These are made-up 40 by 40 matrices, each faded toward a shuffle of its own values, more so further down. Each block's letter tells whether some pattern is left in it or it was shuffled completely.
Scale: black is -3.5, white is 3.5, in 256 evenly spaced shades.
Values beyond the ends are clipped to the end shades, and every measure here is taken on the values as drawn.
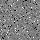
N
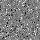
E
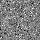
N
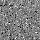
N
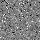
N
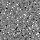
E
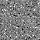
E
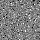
N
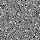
E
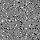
E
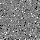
E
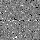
E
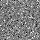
N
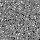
N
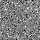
N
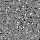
N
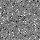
N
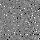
E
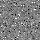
E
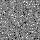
N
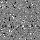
E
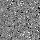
N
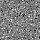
E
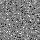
N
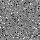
E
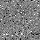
E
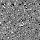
E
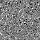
N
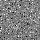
N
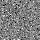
N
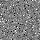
N
